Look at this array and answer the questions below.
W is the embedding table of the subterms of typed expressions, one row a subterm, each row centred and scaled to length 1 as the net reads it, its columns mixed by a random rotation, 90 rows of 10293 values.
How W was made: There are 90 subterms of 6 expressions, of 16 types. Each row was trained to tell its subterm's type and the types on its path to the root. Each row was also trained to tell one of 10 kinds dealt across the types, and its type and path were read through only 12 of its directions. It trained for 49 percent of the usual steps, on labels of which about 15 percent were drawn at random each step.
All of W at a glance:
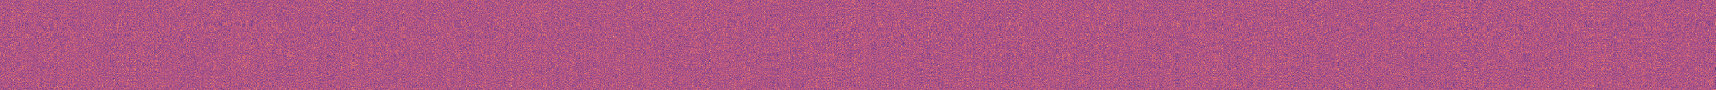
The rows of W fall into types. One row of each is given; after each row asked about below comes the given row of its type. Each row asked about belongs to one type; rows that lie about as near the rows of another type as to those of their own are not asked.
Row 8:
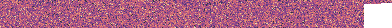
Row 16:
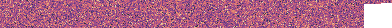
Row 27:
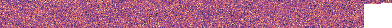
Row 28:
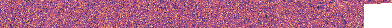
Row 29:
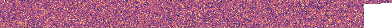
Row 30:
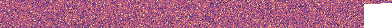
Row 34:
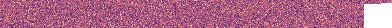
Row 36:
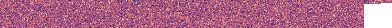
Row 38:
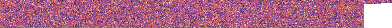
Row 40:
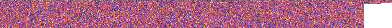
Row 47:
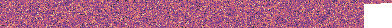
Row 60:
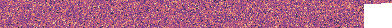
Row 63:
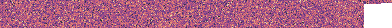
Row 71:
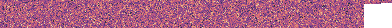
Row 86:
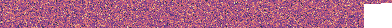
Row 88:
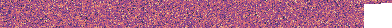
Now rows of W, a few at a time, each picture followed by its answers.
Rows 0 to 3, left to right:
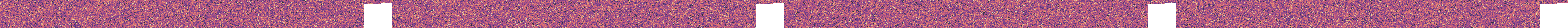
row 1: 27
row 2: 30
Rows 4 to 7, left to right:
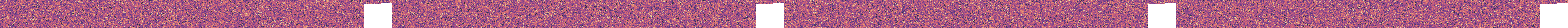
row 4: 34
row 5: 40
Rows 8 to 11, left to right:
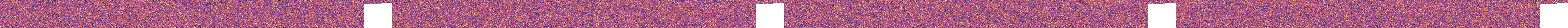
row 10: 86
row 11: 34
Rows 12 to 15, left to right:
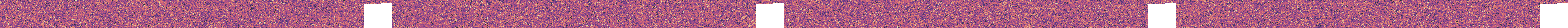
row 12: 63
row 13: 40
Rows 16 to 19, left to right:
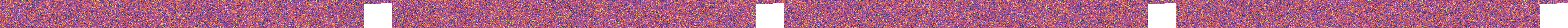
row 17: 28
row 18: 63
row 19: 47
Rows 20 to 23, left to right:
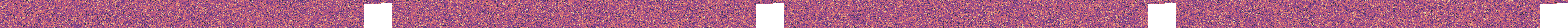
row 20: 16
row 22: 40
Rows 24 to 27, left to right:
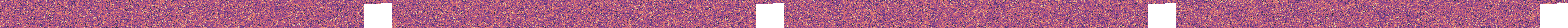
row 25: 40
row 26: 29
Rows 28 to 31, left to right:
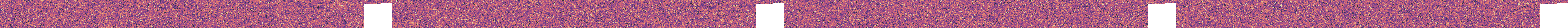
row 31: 86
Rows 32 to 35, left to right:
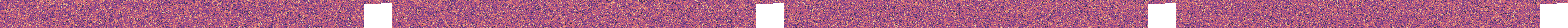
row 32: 27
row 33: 38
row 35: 34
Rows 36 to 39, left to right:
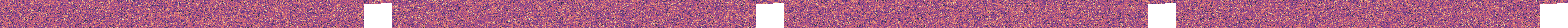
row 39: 30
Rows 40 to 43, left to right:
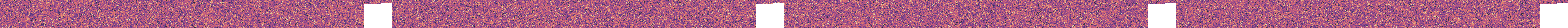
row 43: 40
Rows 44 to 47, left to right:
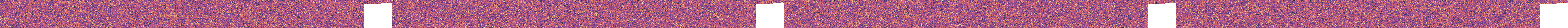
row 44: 34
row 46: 60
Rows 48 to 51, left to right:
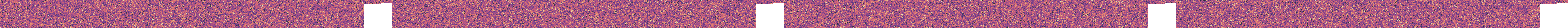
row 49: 16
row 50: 86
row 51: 27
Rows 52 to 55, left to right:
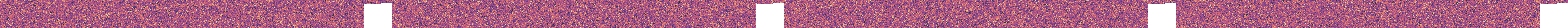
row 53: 86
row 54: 38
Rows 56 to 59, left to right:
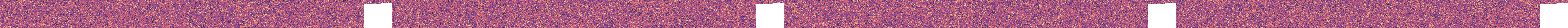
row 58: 63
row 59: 36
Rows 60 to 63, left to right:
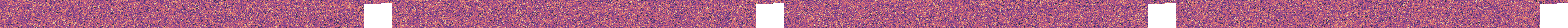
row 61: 38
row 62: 27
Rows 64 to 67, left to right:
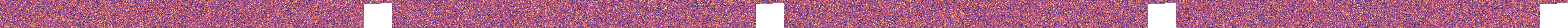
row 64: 28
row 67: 63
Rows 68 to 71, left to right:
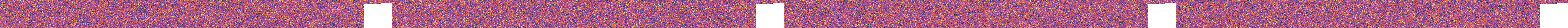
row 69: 38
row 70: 38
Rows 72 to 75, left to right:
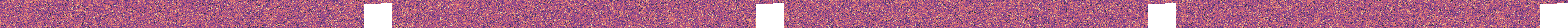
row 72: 47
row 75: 8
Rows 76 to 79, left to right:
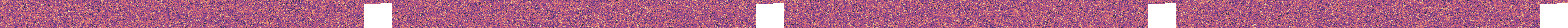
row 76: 86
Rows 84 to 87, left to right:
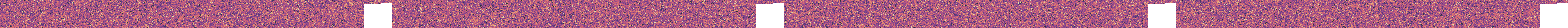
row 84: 36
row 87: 27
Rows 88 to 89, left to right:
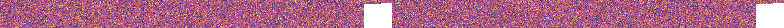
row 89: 63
